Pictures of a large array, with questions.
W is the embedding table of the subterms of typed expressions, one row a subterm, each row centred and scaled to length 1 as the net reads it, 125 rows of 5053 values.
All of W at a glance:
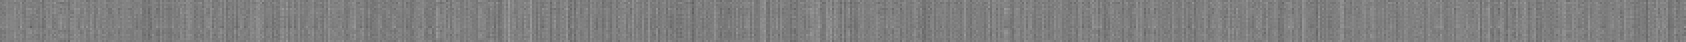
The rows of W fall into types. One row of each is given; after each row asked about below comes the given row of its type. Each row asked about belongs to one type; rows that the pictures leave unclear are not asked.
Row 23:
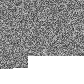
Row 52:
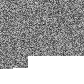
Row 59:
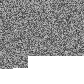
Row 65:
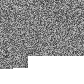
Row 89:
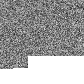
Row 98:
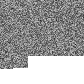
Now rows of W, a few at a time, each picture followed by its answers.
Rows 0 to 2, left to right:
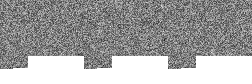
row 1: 59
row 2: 23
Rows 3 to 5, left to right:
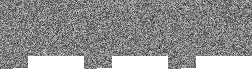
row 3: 23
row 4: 59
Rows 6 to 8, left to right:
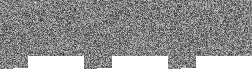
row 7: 89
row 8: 89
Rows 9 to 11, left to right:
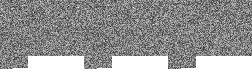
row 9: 89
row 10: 89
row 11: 65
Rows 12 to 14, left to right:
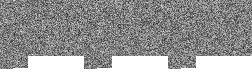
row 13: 59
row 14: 59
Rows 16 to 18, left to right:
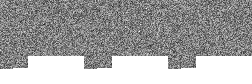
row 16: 52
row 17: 23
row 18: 65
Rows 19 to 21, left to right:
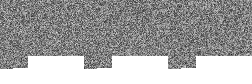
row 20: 23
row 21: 89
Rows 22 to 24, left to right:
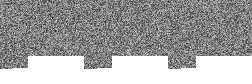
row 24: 59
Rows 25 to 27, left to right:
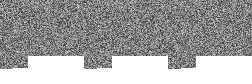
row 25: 59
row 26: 59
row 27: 98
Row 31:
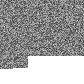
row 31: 52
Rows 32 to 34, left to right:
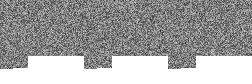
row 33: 59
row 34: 23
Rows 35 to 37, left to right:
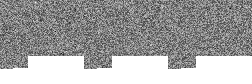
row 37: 52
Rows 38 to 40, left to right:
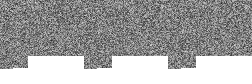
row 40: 52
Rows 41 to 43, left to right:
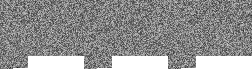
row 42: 23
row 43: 98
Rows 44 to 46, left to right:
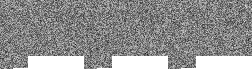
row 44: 98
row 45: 65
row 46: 59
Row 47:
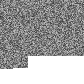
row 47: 98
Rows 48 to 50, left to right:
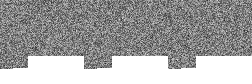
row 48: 65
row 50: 98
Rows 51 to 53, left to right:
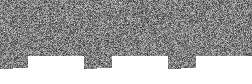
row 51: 52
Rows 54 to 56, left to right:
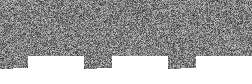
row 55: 23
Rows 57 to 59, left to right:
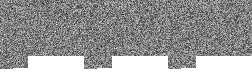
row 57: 65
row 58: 89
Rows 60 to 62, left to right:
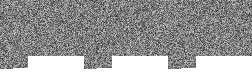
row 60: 98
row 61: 23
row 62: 52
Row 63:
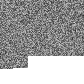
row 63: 98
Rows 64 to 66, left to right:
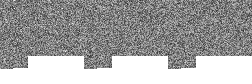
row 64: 89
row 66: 52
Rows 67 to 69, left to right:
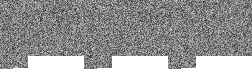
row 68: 65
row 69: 98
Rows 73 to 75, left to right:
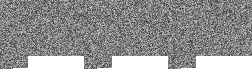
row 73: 52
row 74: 98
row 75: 65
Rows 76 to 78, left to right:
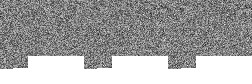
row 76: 89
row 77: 89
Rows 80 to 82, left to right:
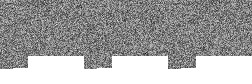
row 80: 65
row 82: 65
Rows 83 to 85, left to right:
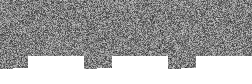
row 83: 89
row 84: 59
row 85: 98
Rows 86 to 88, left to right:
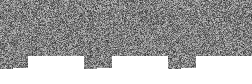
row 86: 52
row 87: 65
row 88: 98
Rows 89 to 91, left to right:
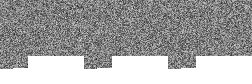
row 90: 52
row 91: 52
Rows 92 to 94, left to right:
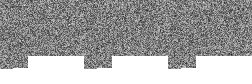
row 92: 89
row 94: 89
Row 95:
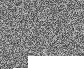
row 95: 23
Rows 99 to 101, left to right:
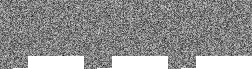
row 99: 52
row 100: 52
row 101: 52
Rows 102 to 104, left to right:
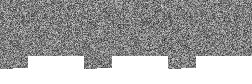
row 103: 59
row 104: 98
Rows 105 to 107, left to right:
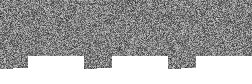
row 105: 89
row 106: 65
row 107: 98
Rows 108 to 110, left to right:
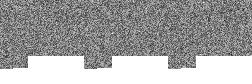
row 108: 65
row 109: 98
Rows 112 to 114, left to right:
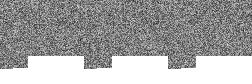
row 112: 59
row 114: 98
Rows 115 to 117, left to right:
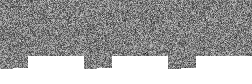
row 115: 89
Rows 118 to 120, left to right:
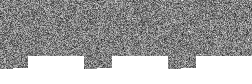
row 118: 89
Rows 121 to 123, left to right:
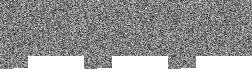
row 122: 59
